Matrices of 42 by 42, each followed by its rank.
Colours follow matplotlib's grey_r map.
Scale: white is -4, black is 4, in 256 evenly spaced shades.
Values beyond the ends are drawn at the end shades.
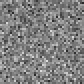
full rank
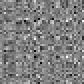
five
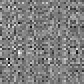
five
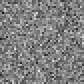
full rank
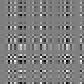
one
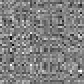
five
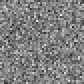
full rank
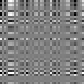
one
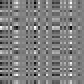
one
